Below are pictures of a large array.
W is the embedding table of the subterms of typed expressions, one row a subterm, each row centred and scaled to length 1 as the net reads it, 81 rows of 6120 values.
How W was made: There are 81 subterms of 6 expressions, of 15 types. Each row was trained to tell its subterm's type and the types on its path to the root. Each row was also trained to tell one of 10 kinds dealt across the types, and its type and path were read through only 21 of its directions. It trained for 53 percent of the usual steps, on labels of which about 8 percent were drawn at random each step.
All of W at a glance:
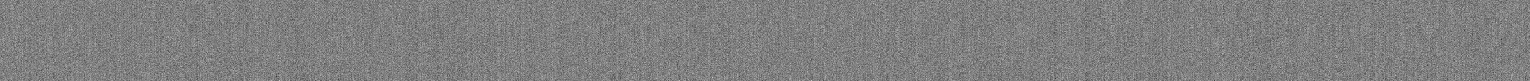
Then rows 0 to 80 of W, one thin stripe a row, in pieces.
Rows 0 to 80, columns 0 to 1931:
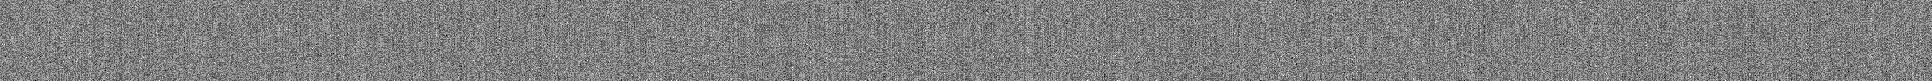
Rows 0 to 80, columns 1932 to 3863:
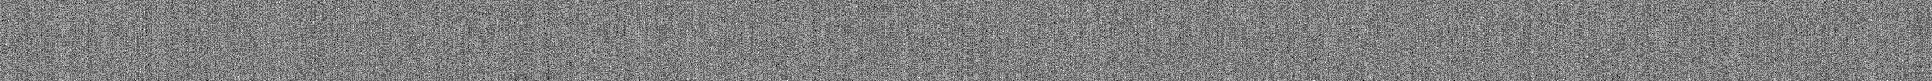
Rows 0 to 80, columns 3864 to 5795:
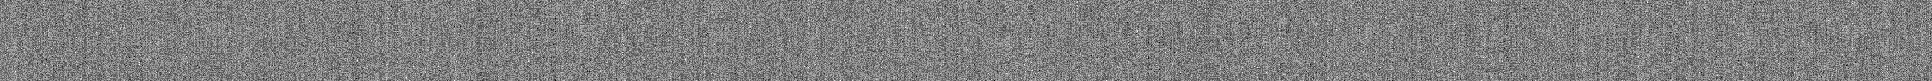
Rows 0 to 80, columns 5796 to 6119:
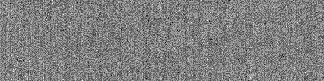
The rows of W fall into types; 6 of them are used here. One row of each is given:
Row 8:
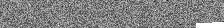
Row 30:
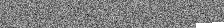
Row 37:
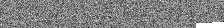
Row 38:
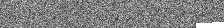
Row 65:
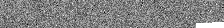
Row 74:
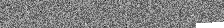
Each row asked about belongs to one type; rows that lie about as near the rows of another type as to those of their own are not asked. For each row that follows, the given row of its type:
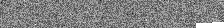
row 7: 37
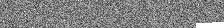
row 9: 8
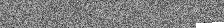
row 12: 30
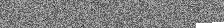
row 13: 8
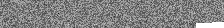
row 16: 8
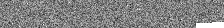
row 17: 74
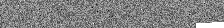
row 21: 38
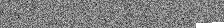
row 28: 37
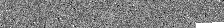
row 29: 65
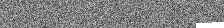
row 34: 38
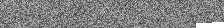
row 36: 30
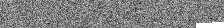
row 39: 38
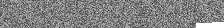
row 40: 8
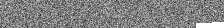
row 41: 38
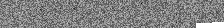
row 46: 74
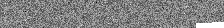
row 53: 37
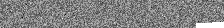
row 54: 74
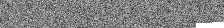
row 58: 30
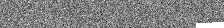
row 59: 8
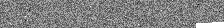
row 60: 37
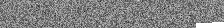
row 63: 30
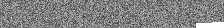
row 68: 37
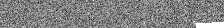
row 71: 38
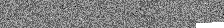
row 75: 37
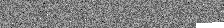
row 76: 74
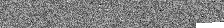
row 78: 74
